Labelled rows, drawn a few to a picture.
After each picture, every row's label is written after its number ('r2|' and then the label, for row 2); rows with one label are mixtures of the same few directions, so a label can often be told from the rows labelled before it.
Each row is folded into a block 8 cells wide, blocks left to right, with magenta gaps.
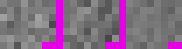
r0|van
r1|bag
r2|bag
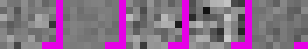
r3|van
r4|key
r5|van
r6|key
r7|bag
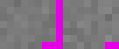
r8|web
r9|bag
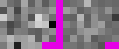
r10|van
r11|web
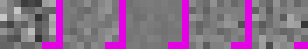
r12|key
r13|bag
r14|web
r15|van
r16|van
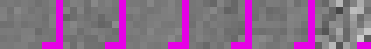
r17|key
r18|van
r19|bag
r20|bag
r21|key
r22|bag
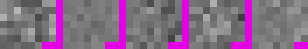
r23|key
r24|web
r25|bag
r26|web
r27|bag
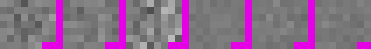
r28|web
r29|key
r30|bag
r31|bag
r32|web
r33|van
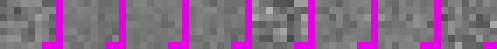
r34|key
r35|bag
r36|van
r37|bag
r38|key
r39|web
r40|van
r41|van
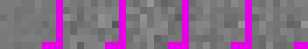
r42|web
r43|van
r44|web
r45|van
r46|van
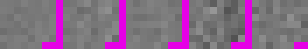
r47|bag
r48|bag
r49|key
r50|bag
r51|van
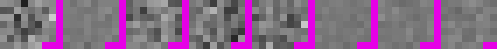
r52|web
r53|bag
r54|key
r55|bag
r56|van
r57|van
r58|key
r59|key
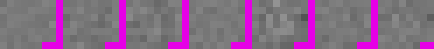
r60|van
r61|van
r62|key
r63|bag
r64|web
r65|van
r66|web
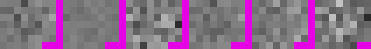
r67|web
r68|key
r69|van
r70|web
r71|bag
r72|web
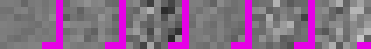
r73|web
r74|key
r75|bag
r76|bag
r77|web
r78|bag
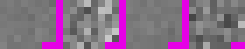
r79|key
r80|bag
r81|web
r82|van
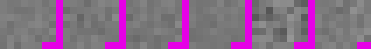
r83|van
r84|web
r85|van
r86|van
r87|key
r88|bag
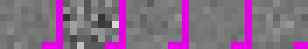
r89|van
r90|van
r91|web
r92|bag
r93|web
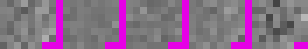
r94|bag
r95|van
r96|key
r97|bag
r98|web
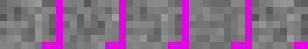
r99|key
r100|web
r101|key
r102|key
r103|key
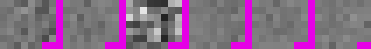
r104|bag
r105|web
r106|key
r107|bag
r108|web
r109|van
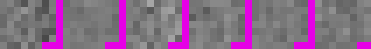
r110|bag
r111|key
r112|bag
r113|key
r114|key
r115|key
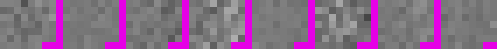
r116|web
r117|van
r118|bag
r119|bag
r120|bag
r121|web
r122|bag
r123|van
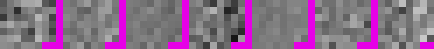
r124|key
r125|bag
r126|bag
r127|bag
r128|bag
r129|van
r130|bag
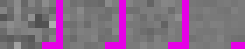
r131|van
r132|key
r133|web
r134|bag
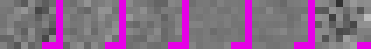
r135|bag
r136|bag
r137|key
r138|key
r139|key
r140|web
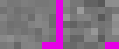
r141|van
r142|key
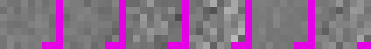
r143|van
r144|bag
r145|web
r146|bag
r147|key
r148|bag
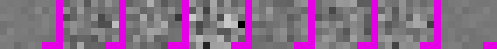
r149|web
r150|van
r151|web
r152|van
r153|key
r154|key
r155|van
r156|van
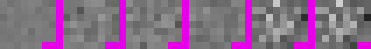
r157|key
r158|key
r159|van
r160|key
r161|web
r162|web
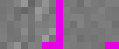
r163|bag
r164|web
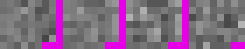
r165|bag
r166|key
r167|key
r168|van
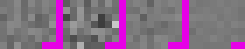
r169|van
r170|van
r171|web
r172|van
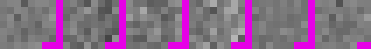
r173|web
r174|bag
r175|key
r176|bag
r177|van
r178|web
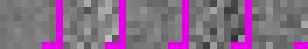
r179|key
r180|bag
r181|key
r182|bag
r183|van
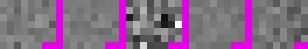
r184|van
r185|van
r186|van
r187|web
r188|bag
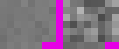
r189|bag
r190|key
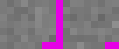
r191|bag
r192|van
